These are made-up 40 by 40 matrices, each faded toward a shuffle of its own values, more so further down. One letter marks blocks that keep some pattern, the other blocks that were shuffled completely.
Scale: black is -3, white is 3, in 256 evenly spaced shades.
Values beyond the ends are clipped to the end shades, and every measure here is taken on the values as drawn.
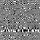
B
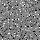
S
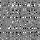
B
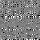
B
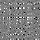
B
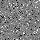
S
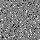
S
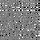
B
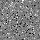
S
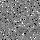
S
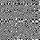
B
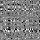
B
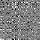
B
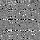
B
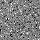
S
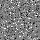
S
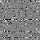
B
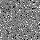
S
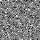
S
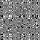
B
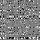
B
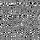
B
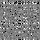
B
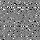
B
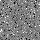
S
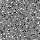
S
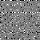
B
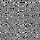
B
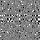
B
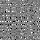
B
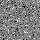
S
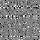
B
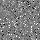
S
